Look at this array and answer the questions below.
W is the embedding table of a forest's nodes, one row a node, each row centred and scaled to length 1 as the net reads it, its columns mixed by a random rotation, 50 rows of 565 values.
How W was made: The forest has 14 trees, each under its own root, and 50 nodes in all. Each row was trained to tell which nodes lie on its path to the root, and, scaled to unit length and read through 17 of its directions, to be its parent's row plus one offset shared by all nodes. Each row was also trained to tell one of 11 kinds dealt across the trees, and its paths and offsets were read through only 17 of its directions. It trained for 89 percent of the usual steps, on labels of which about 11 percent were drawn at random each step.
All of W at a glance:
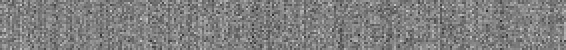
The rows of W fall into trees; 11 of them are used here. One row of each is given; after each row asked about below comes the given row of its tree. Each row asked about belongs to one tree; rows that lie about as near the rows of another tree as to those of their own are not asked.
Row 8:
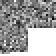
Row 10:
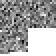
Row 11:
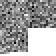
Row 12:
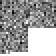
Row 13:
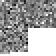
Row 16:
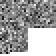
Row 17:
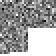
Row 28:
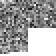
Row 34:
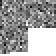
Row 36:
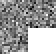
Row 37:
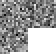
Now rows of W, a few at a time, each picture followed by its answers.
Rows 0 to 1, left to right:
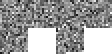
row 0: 37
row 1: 36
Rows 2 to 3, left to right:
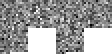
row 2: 13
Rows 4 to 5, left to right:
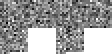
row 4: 28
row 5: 28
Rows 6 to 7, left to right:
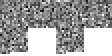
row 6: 34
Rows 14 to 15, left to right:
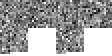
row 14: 10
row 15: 34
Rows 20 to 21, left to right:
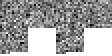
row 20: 12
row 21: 10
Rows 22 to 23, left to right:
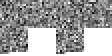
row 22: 8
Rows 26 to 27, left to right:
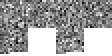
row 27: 10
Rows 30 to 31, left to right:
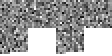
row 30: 37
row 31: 36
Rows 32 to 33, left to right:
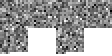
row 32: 8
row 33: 16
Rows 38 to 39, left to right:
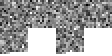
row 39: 13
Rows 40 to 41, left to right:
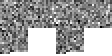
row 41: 13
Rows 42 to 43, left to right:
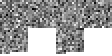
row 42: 17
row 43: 11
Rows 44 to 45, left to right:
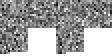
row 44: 37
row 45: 34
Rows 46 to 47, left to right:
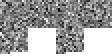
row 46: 17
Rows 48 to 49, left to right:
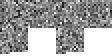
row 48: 36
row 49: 16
